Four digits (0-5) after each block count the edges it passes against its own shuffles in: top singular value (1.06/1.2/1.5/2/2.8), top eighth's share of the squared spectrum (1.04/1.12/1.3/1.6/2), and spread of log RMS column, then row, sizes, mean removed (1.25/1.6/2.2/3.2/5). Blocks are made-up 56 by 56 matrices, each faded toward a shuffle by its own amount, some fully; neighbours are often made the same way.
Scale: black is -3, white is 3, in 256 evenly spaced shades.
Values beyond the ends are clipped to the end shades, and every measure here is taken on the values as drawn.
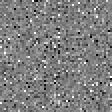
1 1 2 0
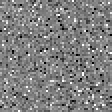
0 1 0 0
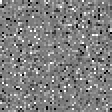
0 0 0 0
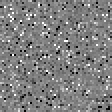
0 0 0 0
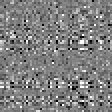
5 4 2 3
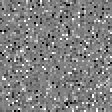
2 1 0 0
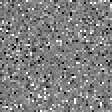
0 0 0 0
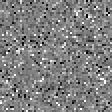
2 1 0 0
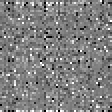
4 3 1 2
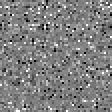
3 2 0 1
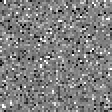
1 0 0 0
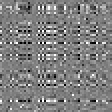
5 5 3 4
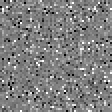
1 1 0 0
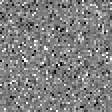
1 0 0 0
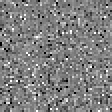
2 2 0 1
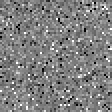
1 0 0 0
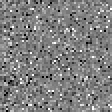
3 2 0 1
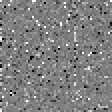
2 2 1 0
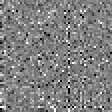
4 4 2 2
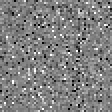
1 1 1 0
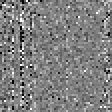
2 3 3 0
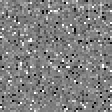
1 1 0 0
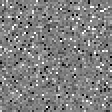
0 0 0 0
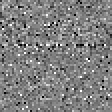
2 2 0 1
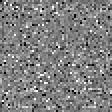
1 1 0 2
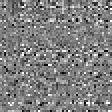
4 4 2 3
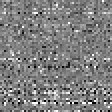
4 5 2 3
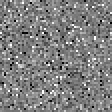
1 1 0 0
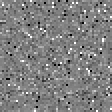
1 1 0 0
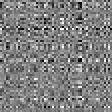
4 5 3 4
